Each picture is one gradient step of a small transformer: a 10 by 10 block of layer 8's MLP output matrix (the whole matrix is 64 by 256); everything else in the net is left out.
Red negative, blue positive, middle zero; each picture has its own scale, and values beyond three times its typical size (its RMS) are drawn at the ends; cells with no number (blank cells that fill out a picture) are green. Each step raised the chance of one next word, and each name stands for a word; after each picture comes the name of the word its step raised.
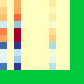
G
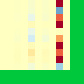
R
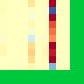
R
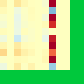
R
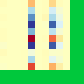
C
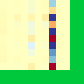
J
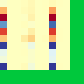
G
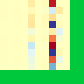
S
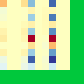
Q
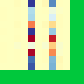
Q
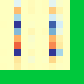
S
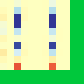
C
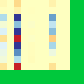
J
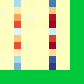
Q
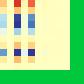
S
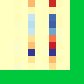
S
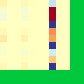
G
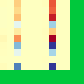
G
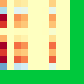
R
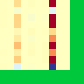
R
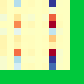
Q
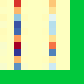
S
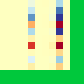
Q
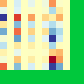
J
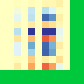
J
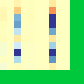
S
